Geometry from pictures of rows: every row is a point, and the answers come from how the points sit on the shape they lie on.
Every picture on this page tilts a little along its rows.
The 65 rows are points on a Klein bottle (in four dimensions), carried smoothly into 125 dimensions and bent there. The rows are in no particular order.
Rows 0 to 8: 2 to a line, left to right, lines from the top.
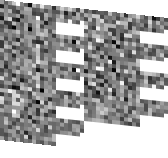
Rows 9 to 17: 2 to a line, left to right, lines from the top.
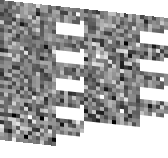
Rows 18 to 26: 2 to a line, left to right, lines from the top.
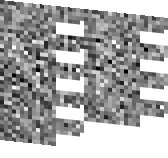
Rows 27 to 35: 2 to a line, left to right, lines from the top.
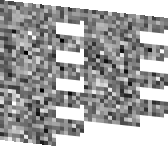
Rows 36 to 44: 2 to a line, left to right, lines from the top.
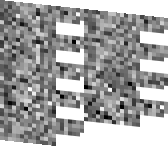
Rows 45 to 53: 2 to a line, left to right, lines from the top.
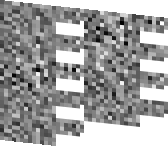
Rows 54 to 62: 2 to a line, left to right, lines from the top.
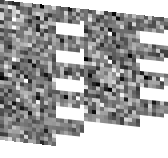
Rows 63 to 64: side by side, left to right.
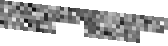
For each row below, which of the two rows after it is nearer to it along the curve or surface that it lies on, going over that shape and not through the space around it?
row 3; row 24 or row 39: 24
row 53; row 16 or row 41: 41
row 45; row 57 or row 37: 57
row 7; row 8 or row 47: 8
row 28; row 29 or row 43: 29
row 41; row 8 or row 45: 45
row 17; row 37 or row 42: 42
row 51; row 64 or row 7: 7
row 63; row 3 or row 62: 3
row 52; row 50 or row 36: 50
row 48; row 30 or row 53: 30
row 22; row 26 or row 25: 26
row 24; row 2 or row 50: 2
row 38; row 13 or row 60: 13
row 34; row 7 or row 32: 7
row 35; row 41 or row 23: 41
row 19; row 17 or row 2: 17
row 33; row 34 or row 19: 34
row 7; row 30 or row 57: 57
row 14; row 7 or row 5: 7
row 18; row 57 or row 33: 33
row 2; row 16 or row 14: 14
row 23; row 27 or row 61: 27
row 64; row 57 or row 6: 6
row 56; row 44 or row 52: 44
